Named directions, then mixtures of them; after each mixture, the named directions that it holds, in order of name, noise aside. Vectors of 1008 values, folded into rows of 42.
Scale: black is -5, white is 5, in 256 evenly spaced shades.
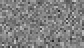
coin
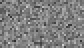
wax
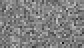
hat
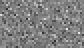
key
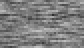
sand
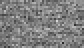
hat, sand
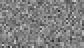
coin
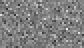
key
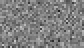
coin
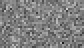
hat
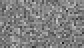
hat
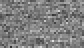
coin, sand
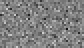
key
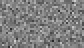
coin, hat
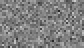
coin
